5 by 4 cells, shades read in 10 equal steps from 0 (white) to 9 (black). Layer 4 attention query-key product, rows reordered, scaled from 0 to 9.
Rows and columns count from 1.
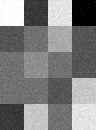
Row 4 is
5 5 6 2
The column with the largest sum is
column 4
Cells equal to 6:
4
